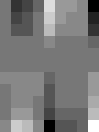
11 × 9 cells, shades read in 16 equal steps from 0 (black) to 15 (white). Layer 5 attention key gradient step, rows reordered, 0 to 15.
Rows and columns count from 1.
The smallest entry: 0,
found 2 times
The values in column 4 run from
6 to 8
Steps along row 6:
same same same same same same same same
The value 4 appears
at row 1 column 3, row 2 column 2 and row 10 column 5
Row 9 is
7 8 8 7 5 7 7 7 10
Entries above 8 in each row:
3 2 1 0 0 0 1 1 1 3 3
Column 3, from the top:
4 5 5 7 7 7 8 8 8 9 11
